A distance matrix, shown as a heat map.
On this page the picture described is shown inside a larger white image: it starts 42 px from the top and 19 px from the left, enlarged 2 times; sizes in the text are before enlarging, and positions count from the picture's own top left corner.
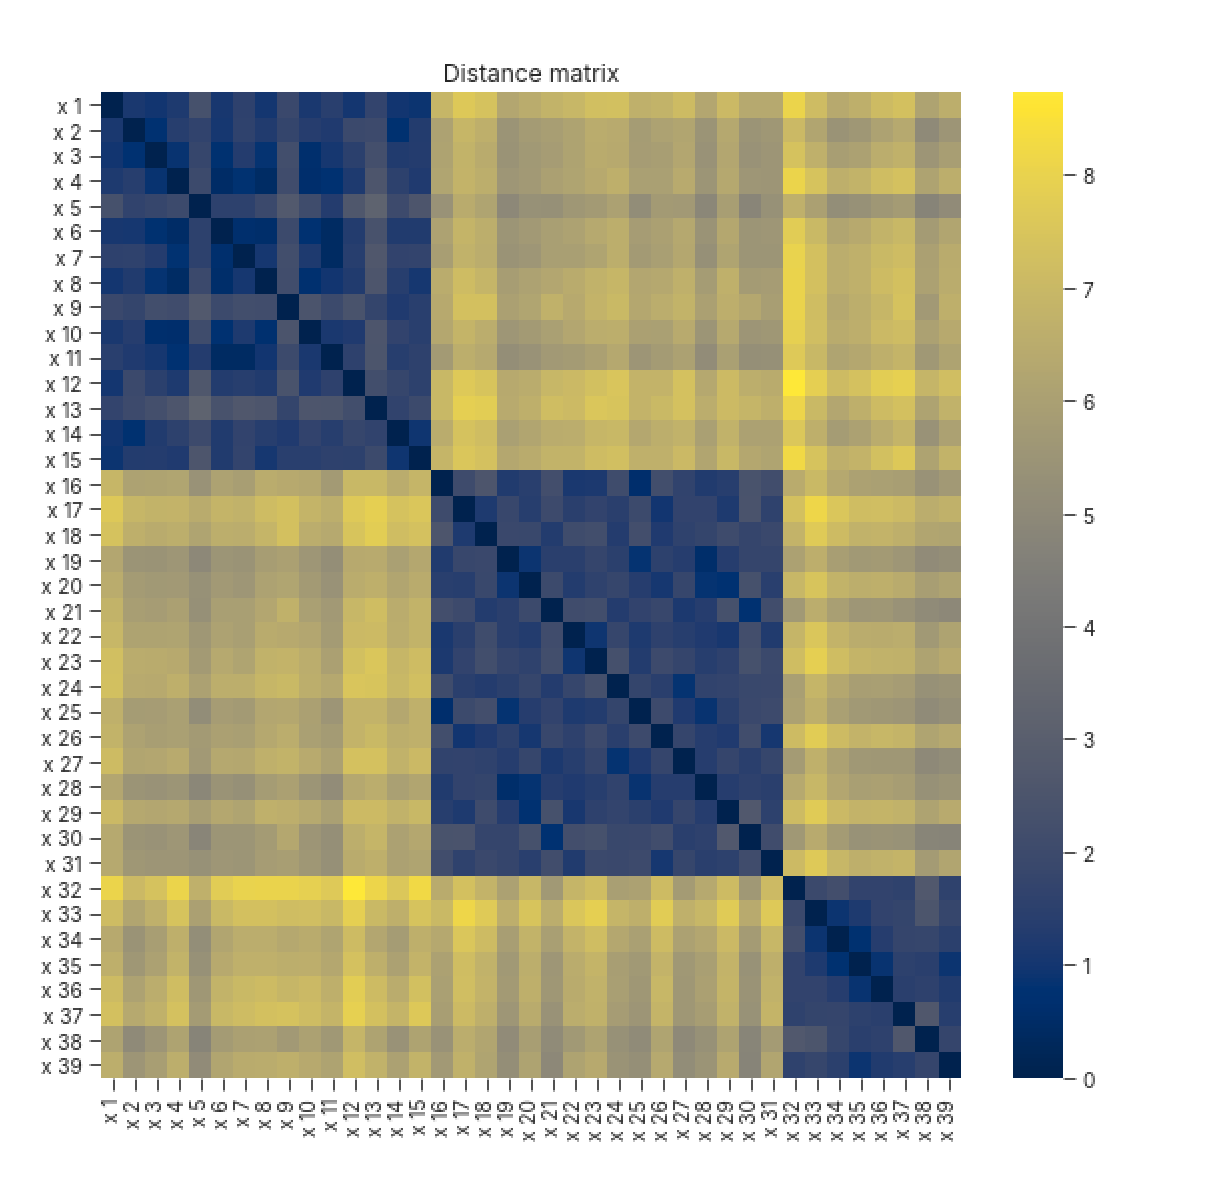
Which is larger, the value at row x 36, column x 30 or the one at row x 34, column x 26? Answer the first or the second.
the second
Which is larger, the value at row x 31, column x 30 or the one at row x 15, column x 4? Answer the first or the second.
the first
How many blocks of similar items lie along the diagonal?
3
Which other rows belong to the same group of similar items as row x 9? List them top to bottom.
x 1, x 2, x 3, x 4, x 5, x 6, x 7, x 8, x 10, x 11, x 12, x 13, x 14, x 15
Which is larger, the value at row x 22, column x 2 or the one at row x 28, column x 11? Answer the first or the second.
the first
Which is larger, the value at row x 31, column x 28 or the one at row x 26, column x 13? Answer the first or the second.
the second
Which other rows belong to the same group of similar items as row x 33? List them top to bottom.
x 32, x 34, x 35, x 36, x 37, x 38, x 39
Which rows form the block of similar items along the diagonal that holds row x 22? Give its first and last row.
x 16 to x 31
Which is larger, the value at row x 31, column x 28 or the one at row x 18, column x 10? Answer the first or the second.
the second
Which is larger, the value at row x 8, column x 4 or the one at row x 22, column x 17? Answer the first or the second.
the second
